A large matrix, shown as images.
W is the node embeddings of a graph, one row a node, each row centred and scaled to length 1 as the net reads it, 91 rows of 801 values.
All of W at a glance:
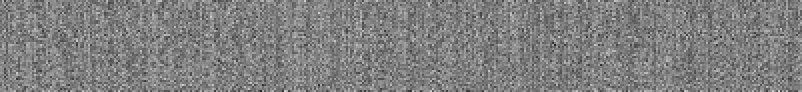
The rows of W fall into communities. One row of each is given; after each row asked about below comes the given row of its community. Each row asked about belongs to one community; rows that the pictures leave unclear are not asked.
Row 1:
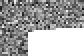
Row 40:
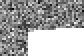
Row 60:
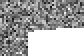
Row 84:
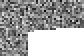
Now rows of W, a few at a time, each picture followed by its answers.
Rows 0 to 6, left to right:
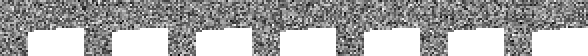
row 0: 1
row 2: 60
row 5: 60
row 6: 1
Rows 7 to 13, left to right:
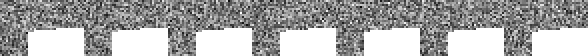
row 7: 84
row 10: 1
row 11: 60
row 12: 40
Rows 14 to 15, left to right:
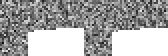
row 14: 60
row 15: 84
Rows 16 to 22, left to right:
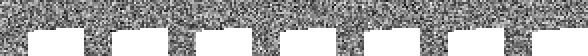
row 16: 60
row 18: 40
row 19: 84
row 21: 1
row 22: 84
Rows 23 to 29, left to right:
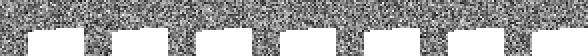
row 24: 40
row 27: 84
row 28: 60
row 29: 40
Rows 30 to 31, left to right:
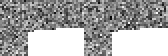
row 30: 60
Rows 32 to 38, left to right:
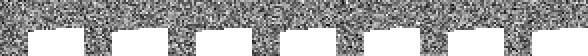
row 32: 1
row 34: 40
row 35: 40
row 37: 40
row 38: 40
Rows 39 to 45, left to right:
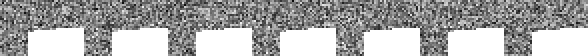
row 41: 1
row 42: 1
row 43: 84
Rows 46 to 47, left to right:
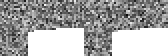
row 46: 84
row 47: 60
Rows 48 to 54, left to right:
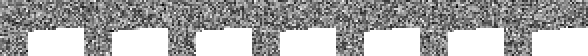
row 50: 40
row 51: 60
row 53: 60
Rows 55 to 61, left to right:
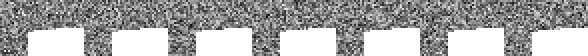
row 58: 60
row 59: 40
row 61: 84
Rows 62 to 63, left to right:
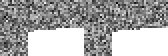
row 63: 1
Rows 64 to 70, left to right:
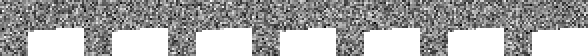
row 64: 40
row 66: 1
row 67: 40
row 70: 84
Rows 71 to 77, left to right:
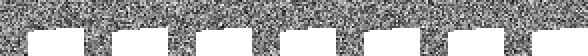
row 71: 84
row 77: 84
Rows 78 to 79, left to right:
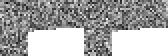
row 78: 84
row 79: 84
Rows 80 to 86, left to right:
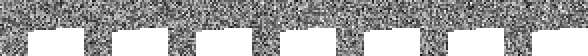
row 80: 40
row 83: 60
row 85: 84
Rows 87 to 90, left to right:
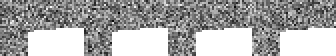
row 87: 60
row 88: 40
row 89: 60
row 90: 40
